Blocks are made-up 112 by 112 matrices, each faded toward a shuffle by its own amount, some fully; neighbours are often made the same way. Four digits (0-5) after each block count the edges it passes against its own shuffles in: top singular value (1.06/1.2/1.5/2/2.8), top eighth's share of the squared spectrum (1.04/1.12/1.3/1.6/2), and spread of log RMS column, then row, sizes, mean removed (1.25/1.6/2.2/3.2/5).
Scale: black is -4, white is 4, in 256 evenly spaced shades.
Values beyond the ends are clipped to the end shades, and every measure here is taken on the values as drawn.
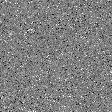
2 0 0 0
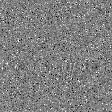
3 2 0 1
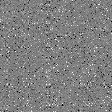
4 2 1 1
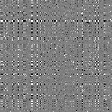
5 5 4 3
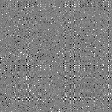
5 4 3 2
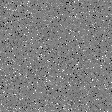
0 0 0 0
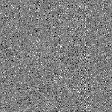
4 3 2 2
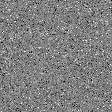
2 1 0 0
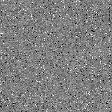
3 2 2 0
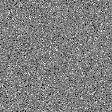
3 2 1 0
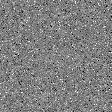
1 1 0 0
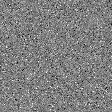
2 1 0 0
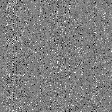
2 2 3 0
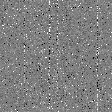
2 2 2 0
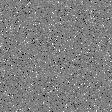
0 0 0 0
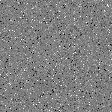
0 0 0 0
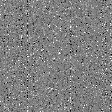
2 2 2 0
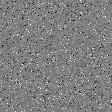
0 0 0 0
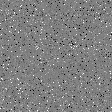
1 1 0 0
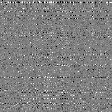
4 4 2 3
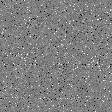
2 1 0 0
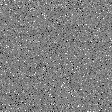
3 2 0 1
